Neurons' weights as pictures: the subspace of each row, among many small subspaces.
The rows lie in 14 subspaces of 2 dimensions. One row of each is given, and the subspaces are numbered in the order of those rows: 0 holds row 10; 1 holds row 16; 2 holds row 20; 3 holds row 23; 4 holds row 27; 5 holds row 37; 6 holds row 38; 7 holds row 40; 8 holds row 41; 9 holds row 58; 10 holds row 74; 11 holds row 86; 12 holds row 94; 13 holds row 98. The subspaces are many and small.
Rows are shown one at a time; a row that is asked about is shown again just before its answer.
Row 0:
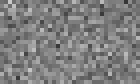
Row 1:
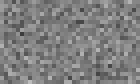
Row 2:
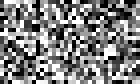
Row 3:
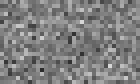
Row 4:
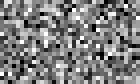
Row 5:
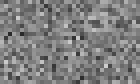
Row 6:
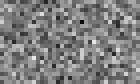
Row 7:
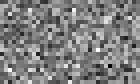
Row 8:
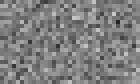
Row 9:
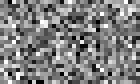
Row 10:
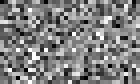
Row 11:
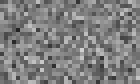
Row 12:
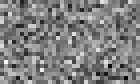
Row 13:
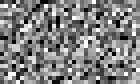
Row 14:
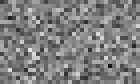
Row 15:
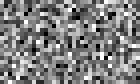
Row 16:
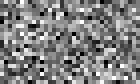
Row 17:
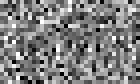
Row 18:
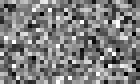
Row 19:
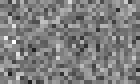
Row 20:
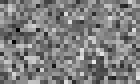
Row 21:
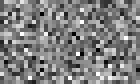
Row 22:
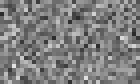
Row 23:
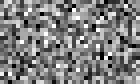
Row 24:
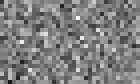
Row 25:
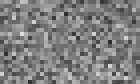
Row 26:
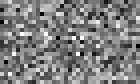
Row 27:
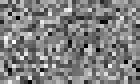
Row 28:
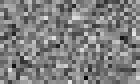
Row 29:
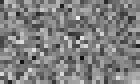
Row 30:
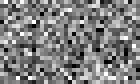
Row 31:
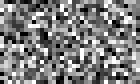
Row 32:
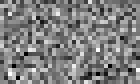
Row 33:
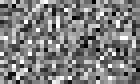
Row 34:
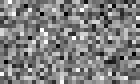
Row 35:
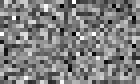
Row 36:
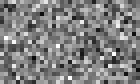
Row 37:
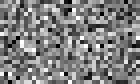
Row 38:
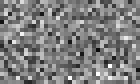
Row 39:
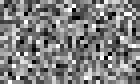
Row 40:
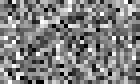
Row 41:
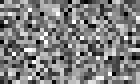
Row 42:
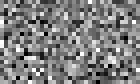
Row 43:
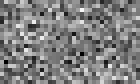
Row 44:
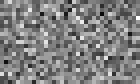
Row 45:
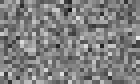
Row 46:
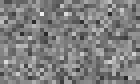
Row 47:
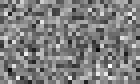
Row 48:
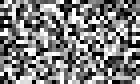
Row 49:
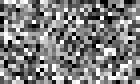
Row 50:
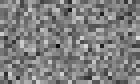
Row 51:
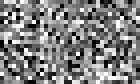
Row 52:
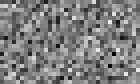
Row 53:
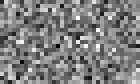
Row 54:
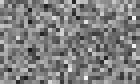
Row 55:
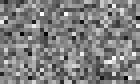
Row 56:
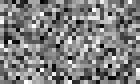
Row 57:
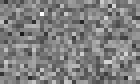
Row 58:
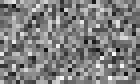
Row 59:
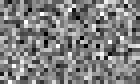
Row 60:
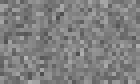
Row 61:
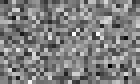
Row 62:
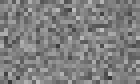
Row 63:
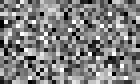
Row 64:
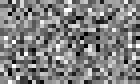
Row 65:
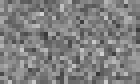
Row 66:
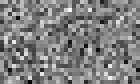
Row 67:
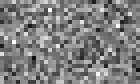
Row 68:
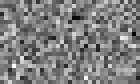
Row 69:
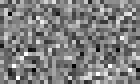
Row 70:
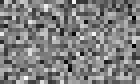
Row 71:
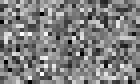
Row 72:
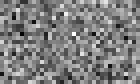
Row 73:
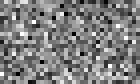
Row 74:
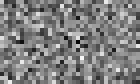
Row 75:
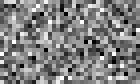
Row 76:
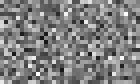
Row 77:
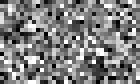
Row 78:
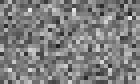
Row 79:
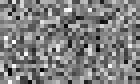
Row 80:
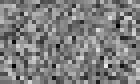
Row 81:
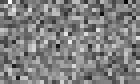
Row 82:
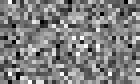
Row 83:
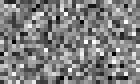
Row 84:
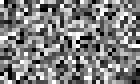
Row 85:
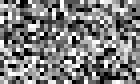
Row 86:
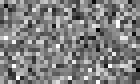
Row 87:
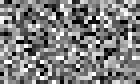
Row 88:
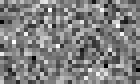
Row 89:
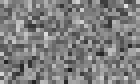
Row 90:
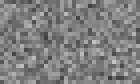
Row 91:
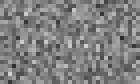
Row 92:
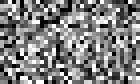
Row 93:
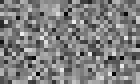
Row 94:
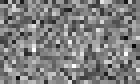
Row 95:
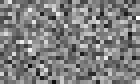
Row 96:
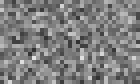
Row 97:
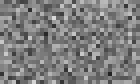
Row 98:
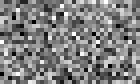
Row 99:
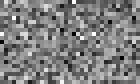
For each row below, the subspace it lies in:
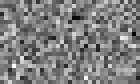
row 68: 2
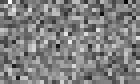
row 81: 12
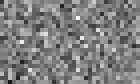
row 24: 11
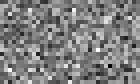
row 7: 13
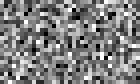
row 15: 3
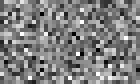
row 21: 6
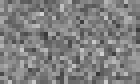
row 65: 11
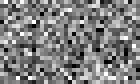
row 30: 12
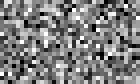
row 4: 3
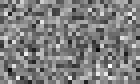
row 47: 6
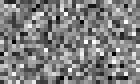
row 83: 9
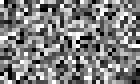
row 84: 10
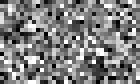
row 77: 2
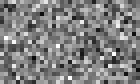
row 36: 11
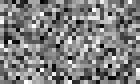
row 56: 5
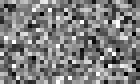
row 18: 11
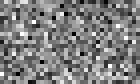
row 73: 13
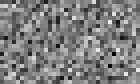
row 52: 9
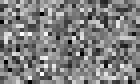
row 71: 4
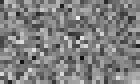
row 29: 10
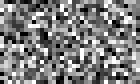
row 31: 11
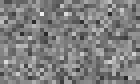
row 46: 12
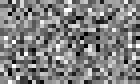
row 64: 4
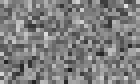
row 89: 2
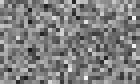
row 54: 0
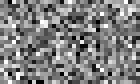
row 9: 7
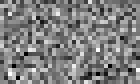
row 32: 8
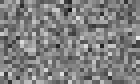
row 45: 5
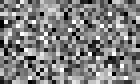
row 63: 8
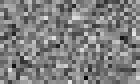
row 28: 2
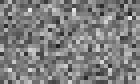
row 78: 13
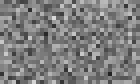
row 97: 13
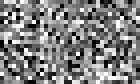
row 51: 6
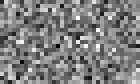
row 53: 10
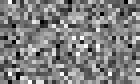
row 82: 7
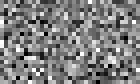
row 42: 8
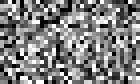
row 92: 7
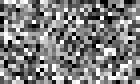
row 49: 5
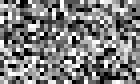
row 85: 1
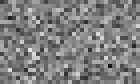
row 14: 0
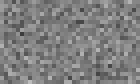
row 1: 6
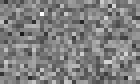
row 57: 12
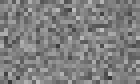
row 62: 5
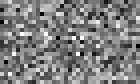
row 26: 4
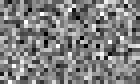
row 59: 3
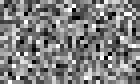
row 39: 3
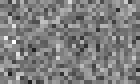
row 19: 7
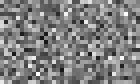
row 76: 8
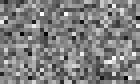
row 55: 12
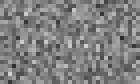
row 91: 3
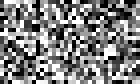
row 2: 5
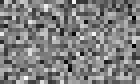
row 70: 0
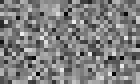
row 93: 8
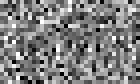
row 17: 7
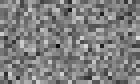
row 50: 5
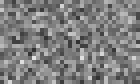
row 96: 10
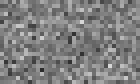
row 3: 1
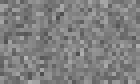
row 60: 4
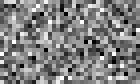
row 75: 9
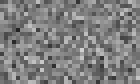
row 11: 2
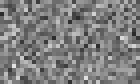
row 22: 2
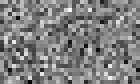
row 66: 4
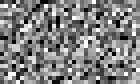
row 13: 9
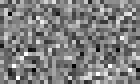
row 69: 8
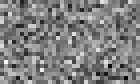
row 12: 1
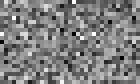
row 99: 0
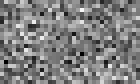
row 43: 1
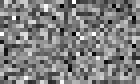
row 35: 0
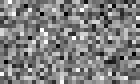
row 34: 12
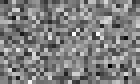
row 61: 0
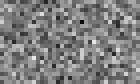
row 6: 11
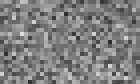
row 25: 13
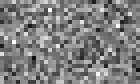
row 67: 10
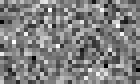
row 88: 10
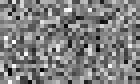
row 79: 4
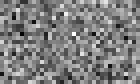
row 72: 13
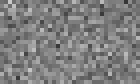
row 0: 12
